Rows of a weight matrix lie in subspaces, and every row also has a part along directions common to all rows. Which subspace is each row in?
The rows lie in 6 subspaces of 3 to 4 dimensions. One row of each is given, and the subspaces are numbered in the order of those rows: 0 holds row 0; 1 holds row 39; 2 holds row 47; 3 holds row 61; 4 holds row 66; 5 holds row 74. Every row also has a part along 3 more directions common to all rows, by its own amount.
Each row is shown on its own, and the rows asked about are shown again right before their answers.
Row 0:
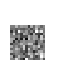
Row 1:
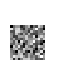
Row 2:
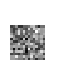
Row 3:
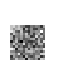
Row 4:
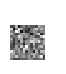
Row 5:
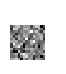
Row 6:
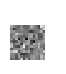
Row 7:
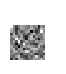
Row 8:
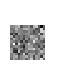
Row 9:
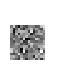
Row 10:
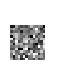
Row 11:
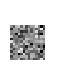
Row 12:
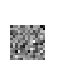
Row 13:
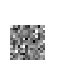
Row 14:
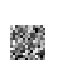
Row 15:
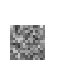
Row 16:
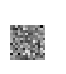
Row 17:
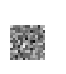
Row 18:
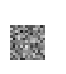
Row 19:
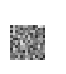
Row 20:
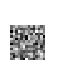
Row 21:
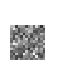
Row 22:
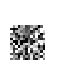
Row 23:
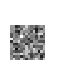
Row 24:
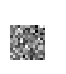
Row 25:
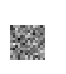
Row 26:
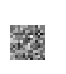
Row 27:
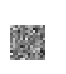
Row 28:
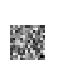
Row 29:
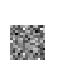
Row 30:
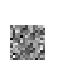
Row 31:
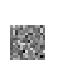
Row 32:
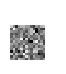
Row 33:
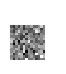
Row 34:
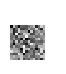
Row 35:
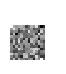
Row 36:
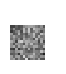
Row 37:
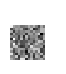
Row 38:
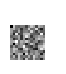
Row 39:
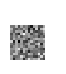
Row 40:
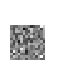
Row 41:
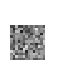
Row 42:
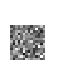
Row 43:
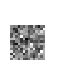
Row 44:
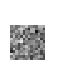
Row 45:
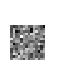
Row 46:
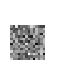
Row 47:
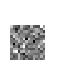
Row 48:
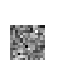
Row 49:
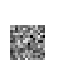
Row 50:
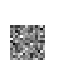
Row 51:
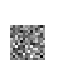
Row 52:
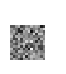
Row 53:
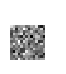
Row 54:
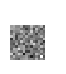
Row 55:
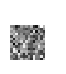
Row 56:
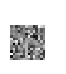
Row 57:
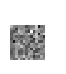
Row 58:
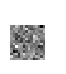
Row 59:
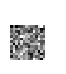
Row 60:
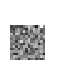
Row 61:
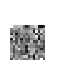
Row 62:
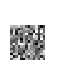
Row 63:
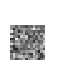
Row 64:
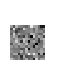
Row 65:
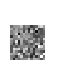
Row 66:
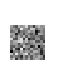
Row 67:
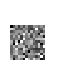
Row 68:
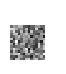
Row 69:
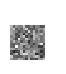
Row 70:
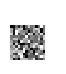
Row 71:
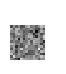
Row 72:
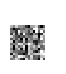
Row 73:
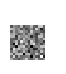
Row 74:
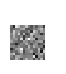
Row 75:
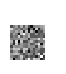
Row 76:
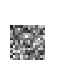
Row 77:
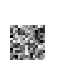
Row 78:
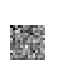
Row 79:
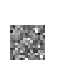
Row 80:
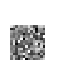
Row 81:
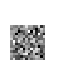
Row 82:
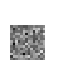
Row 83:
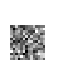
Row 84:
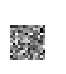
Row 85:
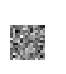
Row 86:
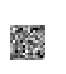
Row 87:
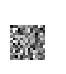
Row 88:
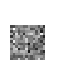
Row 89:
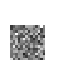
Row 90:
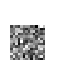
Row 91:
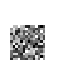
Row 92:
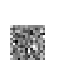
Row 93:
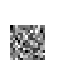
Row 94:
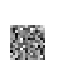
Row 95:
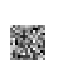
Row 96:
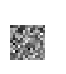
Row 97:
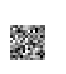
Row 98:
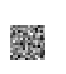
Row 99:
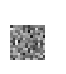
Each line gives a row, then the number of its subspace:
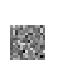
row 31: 0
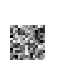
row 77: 1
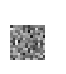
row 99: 1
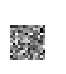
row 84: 0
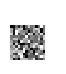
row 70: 0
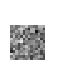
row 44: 4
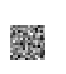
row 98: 0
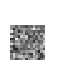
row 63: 0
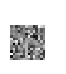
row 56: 0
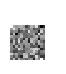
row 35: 3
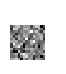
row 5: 2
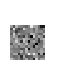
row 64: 3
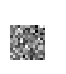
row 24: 4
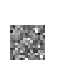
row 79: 5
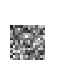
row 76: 5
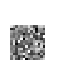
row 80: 1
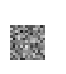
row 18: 3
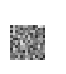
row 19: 0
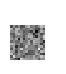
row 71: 2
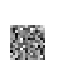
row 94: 4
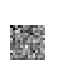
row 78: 3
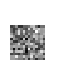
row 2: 1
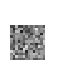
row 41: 3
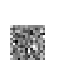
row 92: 0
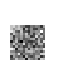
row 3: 1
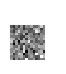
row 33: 0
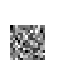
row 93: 2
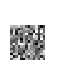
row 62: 0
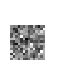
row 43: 5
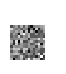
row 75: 1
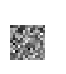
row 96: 4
